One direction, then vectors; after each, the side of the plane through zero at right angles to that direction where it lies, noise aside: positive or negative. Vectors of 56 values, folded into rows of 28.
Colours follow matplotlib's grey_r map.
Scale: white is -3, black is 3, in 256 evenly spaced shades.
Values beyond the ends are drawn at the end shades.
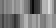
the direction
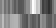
negative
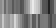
negative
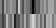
positive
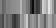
positive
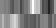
negative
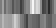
negative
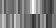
negative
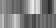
negative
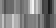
negative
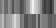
negative
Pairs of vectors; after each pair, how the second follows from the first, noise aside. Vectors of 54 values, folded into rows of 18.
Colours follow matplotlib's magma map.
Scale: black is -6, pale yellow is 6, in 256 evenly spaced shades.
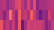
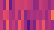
wrapped around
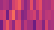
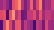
scaled up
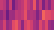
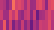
wrapped around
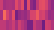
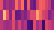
scaled up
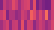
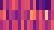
scaled up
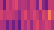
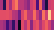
scaled up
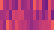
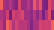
copied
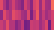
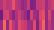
wrapped around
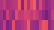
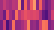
scaled up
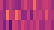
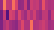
wrapped around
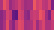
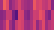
copied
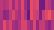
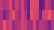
copied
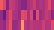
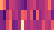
scaled up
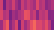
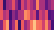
scaled up
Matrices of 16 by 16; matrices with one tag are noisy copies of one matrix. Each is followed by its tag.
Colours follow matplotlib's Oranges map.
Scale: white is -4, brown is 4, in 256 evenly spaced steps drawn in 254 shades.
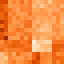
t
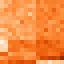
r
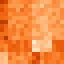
t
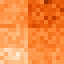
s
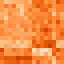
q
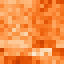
q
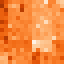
t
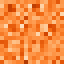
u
